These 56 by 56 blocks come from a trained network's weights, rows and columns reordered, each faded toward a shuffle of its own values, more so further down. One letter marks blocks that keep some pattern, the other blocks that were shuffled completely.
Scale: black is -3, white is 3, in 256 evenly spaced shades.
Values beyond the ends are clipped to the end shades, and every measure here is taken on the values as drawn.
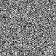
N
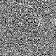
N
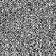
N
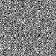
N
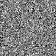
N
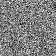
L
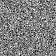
L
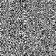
N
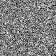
L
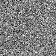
L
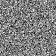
L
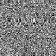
N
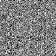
N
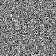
N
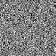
N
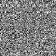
N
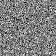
L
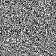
N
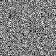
N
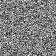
L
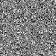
N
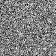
L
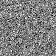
L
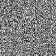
N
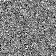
L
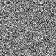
N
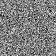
L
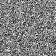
L
